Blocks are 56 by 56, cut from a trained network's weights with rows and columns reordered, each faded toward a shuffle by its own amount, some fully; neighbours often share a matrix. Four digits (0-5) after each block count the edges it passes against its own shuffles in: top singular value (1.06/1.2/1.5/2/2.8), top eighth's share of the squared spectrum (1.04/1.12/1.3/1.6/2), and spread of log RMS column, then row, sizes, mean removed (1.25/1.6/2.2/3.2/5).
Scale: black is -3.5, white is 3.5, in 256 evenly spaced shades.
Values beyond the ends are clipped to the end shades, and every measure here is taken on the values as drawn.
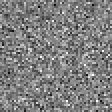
1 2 0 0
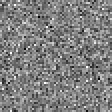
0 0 0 0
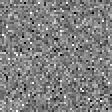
0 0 0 0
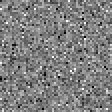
0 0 0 0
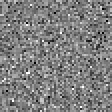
0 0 0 0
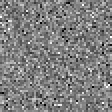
0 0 0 0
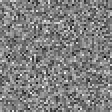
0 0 0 0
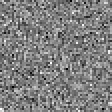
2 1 0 0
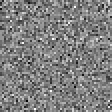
1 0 0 0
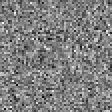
2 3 0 2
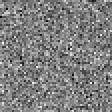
1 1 0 0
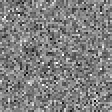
1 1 0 0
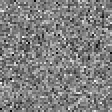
1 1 0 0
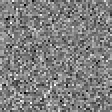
1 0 0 1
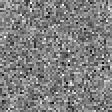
1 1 0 0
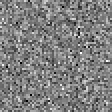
1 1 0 0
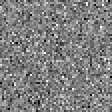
1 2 0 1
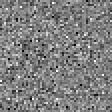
2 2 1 0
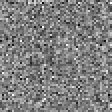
2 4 2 2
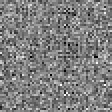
3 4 2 2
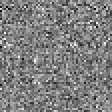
2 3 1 2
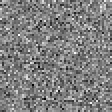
2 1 0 0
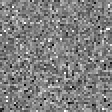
1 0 0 0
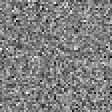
2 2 0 1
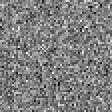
1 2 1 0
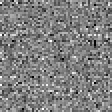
3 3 1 2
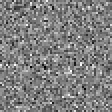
2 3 1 1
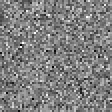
1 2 0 0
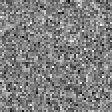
0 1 0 0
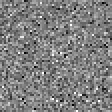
1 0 0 0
